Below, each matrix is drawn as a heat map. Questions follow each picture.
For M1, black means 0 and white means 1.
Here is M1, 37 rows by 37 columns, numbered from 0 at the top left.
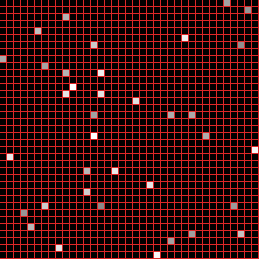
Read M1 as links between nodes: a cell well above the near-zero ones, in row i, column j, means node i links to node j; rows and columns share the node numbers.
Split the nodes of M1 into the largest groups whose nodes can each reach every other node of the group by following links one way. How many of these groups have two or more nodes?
2
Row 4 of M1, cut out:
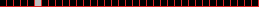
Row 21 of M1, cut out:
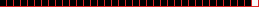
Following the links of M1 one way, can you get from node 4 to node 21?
yes
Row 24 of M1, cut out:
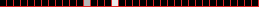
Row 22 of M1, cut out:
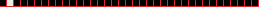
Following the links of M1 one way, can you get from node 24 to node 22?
no
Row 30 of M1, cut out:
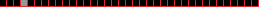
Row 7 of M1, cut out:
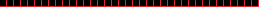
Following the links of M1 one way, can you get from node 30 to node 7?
no
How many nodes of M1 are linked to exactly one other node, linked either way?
3
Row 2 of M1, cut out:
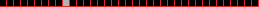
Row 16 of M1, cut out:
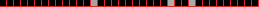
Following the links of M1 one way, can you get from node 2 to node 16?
yes
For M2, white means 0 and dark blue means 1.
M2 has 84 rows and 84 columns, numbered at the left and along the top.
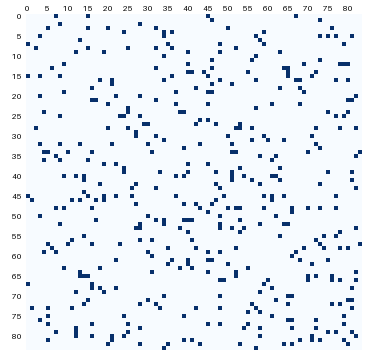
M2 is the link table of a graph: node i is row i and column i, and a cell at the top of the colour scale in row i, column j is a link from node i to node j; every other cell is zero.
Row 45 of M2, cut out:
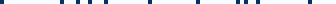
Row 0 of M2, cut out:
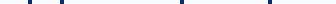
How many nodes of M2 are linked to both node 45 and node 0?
1
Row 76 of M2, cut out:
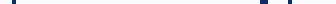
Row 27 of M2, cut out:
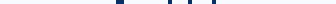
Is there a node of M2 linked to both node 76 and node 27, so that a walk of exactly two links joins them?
no
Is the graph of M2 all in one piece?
yes
